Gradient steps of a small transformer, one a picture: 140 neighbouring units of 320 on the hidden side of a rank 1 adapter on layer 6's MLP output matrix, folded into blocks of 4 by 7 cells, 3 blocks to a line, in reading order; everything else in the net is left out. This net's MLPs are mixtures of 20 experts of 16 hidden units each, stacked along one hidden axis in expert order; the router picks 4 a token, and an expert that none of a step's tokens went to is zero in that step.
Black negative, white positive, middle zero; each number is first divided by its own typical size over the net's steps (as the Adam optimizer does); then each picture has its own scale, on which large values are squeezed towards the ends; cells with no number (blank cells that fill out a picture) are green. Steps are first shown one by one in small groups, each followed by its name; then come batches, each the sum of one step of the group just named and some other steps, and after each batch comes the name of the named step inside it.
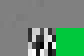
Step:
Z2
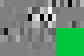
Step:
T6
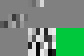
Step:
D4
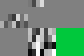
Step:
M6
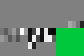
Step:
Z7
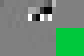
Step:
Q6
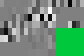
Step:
T6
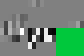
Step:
Z7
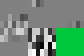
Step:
Z2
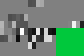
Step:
Z7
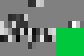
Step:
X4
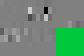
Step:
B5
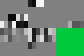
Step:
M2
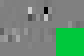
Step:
B5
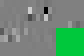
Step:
B5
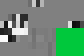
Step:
M2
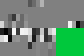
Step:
X4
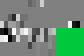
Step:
M2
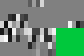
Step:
X4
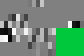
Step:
M2
